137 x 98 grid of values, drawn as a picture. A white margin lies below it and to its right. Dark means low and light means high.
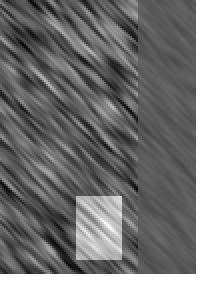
Most values sit low, with a long tail of high ones. There is no overall slope. The bottom middle is the ninth with the highest average. In the bottom middle lies a patch that is higher than the rest. A vertical seam about 70% of the way across splits the table, and the right part is calmer.
